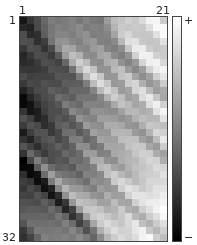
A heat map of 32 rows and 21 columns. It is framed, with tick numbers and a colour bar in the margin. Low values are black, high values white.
Lone odd cells: none. Grain: diagonal, down to the right. Ninth with the highest average: bottom right. Slope: up to the right.
